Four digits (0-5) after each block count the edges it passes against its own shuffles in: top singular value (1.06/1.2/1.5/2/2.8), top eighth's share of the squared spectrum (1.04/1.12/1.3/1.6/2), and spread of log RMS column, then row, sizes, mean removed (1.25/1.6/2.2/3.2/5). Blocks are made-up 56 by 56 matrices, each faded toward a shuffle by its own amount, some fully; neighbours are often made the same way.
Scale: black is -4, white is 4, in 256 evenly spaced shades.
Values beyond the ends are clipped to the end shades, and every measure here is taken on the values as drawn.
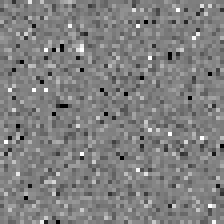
0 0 0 0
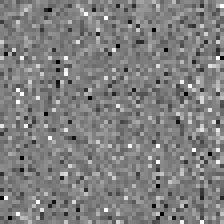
0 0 1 0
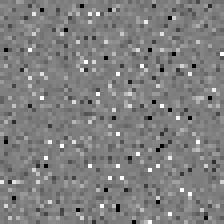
0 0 0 0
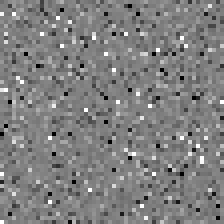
0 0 0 0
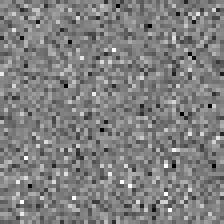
0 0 0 0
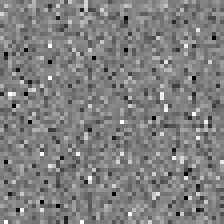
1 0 0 0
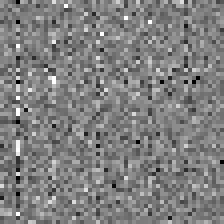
3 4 2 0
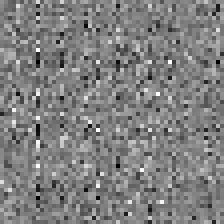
3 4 3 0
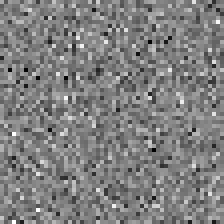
2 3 1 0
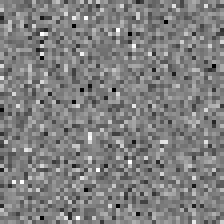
2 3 1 0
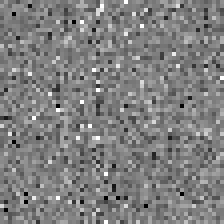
2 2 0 0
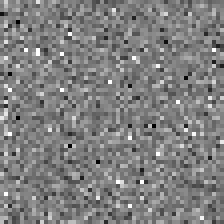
2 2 1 0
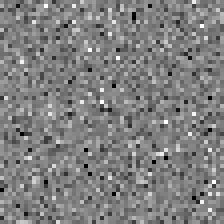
0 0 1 0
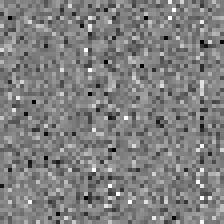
3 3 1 0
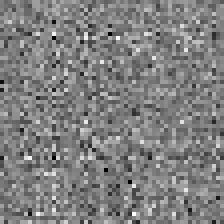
3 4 2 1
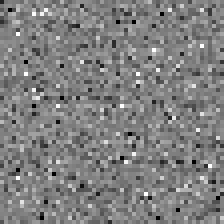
1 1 0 1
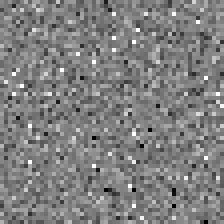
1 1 0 0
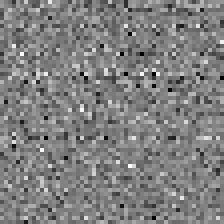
3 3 1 2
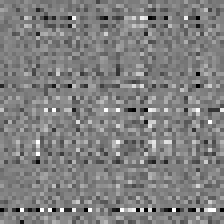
4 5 2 3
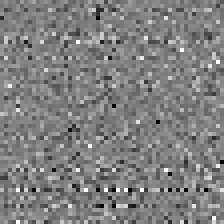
3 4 1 2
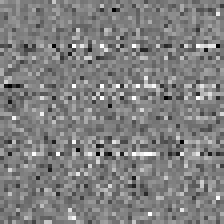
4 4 1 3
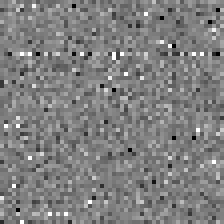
2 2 0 1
